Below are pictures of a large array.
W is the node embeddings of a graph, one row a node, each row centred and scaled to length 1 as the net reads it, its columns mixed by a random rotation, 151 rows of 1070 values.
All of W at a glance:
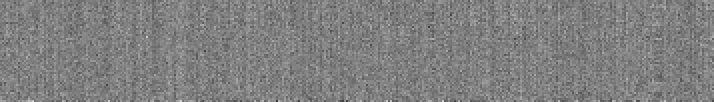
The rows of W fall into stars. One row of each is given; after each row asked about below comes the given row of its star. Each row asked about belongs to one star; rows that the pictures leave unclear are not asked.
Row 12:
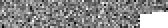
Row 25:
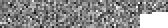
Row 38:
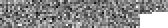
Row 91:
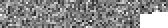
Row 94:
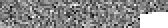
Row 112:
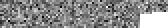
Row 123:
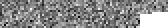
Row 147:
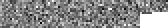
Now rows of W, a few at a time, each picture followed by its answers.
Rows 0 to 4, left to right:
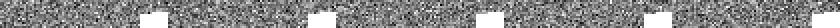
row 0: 25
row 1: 112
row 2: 12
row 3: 91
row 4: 147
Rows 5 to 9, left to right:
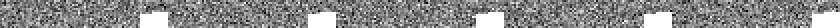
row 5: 112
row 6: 94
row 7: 38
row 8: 25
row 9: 112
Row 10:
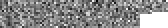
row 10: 38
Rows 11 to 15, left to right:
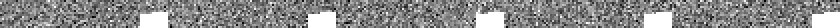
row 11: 112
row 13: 112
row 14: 147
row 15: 91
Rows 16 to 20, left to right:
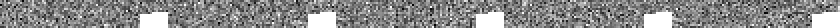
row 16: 25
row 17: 112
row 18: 38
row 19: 94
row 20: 38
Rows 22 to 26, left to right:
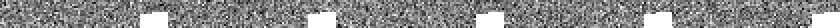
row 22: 94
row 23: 38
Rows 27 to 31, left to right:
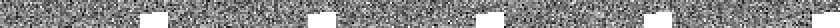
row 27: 38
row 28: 25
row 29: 38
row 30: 25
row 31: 38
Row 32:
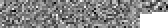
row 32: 147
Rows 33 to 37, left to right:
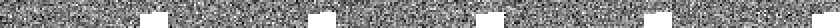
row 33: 123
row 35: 123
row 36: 112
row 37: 38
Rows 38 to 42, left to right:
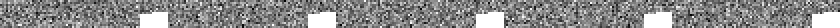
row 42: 25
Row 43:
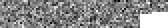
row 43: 147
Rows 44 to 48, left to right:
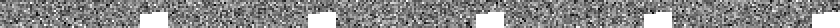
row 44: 38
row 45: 94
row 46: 91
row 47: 38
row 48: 12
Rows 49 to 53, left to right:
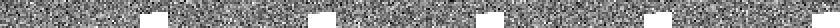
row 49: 38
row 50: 94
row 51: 94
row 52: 25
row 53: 91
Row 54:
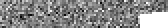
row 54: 147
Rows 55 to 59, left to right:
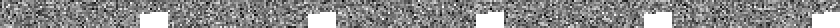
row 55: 94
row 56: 12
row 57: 123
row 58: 123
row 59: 123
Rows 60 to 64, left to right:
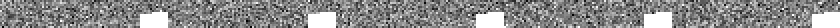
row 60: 12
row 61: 94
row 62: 25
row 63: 123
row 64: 147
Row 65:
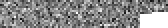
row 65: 91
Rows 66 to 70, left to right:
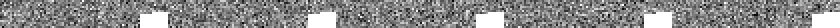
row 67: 112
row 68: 12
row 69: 123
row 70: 38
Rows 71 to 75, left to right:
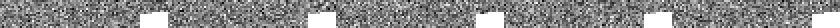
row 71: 12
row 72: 147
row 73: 94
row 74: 38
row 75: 94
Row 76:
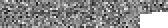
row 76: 94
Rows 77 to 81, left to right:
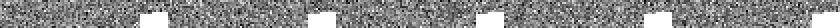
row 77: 91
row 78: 94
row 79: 112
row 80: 25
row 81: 112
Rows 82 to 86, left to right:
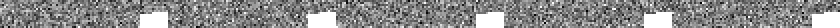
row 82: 91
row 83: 112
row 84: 94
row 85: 147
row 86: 38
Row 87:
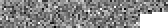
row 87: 147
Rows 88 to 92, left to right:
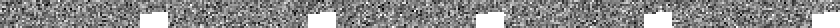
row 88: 112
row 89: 25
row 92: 123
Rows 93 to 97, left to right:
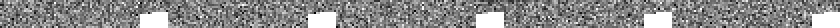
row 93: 25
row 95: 12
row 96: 123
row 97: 91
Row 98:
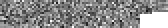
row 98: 38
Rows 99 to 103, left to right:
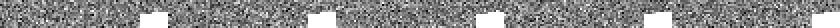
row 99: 91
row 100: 112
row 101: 94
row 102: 12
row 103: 94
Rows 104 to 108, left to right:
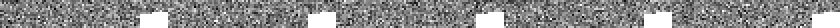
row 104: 112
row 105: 91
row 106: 25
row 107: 123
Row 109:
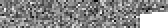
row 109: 38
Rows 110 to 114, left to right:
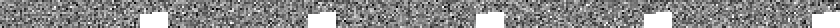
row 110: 147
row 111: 91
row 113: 91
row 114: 91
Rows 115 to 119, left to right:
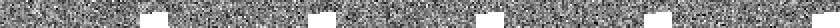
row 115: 147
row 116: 94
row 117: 25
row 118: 91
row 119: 12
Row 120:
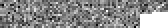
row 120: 91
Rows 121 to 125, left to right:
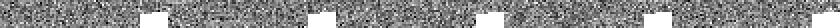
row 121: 94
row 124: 38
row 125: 112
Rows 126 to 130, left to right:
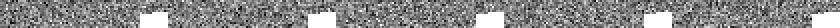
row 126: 112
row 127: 94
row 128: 91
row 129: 147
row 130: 38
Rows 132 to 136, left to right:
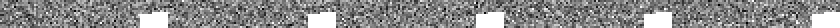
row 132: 112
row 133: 38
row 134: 25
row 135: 38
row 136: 112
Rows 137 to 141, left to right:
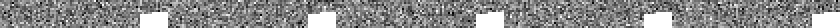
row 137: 94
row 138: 91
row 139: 12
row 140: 147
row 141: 94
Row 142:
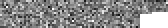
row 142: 12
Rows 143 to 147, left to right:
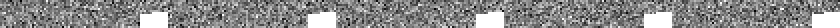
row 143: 123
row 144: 25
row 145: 25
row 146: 147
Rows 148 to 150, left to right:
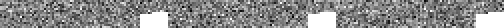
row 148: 25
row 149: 112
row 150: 147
